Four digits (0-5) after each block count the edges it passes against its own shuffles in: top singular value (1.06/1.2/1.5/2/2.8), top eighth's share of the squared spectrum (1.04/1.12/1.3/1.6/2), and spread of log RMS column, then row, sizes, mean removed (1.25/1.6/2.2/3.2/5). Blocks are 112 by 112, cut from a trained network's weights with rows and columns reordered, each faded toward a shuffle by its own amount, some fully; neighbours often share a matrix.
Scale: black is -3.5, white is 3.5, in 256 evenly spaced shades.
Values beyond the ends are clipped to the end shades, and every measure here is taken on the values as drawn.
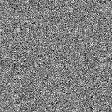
3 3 1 1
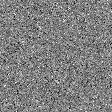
0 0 0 0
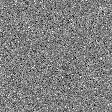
0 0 0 0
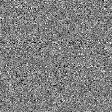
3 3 1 3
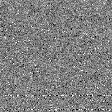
3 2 1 2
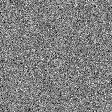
0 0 0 0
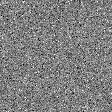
0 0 0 0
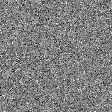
1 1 0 0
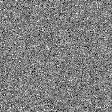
2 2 0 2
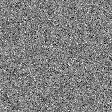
0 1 0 0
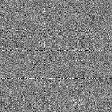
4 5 2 3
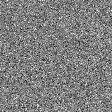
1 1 0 0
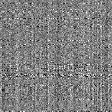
4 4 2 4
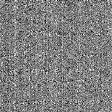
3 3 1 2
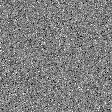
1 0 0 0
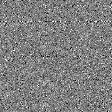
3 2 2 1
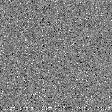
3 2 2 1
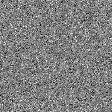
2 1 0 1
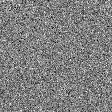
1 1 0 0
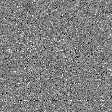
2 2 1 1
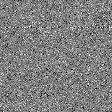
2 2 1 1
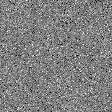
1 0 0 0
